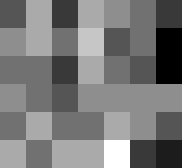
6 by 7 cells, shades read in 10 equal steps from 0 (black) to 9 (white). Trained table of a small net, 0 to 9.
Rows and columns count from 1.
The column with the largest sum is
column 4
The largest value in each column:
6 6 6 7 9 5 5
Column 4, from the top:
6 7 6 5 4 6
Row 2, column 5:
3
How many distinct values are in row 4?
3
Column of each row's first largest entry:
2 4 4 1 2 5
